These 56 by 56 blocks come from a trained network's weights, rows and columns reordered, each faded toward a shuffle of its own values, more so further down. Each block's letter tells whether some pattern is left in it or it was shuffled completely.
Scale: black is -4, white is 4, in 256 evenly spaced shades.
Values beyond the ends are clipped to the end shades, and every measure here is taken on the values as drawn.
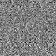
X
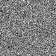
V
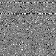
X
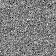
V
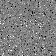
V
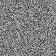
V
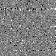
X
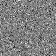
V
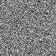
V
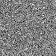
V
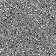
V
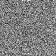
X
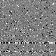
X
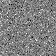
V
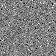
V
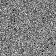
V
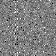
X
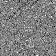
V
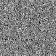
X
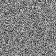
X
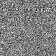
X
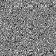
X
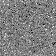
V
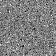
V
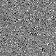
X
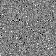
X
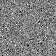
V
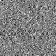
X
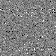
X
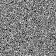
V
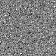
X
